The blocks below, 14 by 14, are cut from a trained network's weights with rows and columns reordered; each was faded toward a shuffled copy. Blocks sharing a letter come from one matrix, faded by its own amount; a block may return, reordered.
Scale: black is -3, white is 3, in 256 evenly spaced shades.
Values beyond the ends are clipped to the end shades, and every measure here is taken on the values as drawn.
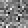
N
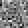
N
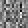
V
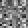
V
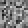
V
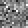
N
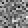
N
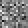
V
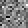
N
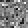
N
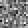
N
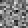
V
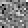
N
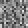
V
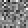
N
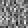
V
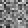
V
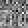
V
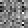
V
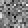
N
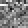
N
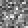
N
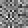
V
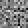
V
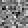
N
